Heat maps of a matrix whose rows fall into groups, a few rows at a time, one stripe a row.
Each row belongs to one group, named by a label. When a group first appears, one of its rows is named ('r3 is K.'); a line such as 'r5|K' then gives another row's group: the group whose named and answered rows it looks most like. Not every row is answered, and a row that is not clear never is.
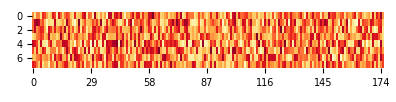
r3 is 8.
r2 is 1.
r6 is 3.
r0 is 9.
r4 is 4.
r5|9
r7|4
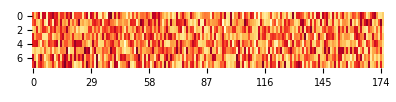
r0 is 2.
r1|1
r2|9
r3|4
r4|2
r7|4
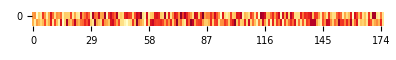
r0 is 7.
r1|9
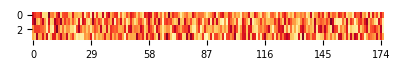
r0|4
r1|1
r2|1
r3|9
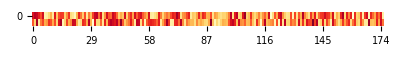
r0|1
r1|9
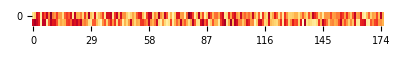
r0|9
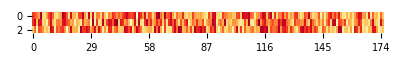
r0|4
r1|4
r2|7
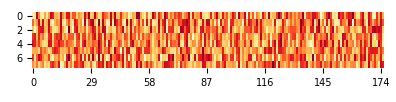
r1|8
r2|8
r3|1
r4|1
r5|3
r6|8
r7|3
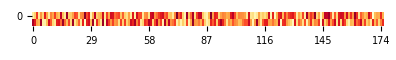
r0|9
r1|4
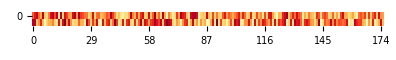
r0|2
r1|4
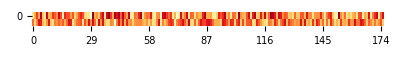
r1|8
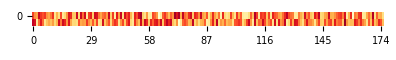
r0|7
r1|4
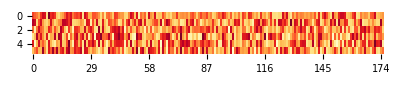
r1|4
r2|8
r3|3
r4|8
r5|2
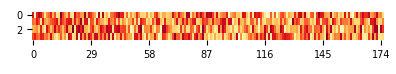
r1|2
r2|3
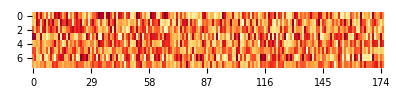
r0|3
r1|2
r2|2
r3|4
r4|3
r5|4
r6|7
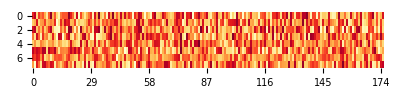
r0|7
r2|7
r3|9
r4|7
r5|2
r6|1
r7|9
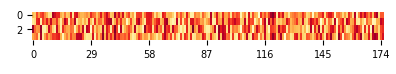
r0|3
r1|9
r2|4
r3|3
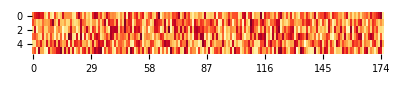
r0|1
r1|7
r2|7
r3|7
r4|3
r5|1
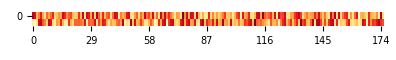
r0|4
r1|8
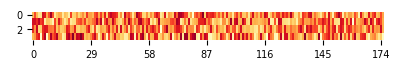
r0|7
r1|1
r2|9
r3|2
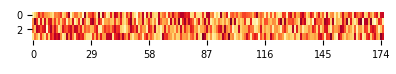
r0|8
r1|1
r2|2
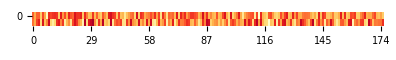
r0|2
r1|8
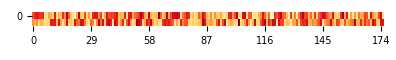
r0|1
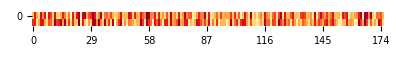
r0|1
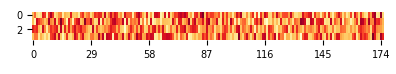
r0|7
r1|8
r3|3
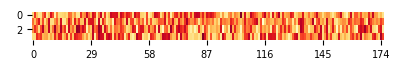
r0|7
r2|1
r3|3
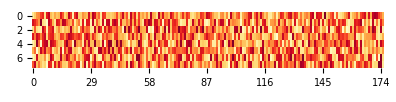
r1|4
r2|7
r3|2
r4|9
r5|7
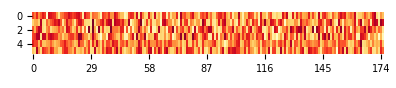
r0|2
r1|3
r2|8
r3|2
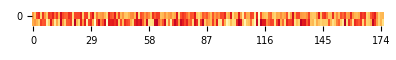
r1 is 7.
